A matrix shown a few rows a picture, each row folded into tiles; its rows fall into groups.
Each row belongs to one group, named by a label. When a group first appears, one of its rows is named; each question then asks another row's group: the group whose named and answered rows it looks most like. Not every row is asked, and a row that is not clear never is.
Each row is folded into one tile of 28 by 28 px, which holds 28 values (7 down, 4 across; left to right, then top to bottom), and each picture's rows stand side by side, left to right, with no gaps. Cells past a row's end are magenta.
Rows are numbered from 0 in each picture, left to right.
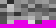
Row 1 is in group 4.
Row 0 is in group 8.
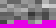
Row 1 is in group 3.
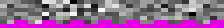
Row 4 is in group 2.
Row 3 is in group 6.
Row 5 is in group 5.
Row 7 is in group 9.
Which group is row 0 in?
9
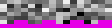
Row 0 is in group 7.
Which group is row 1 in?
6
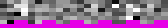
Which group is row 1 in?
8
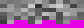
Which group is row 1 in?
9
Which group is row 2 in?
2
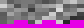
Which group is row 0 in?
2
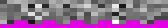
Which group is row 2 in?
9
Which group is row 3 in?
2
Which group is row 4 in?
7
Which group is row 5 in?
7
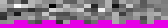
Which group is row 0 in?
3
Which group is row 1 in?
5
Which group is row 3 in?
6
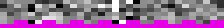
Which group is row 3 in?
3
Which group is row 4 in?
9
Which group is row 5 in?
5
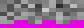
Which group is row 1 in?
6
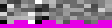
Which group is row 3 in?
6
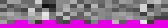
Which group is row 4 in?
4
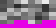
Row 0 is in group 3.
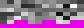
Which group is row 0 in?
8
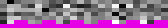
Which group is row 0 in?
8
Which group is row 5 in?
4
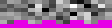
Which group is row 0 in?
4
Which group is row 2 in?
3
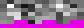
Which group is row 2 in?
2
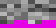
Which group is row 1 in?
4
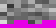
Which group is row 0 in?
7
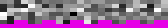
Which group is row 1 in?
2
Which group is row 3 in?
4
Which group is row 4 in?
6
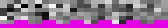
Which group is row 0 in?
5
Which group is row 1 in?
9
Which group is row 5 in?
6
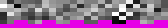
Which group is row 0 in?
2
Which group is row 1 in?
3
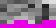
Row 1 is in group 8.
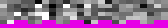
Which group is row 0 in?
9
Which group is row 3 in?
9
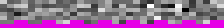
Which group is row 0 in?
3
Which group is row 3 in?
6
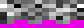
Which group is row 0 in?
2
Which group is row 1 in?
9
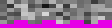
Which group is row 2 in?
7
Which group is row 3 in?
8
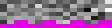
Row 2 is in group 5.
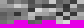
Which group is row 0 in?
3
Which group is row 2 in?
5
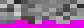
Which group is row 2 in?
5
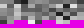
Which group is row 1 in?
4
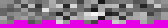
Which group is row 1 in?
6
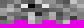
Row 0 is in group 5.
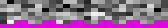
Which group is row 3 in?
4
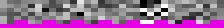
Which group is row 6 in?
7
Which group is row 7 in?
7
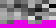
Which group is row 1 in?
5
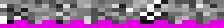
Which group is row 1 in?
8
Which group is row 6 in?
8
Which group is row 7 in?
2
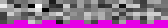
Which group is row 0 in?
2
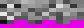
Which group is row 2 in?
2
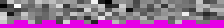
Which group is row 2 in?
9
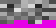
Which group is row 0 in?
6
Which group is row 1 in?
9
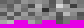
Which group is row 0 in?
5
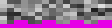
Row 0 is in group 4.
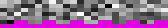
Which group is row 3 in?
5
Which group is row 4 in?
2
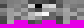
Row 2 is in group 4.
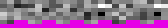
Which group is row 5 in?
3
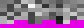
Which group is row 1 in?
2
